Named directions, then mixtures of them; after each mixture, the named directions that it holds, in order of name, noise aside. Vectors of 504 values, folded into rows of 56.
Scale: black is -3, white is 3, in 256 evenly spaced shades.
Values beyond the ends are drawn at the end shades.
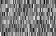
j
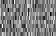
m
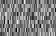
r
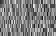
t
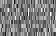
m, t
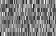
j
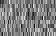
r, t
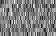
j, m, t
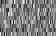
j, m, t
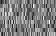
j, r, t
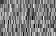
r, t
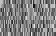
t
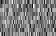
j, t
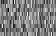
j, m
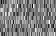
j, r, t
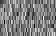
r, t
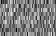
j, m, r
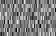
r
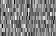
m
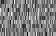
j, m, t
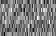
j, r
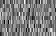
j, r, t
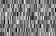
r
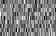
m, r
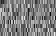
m, r, t
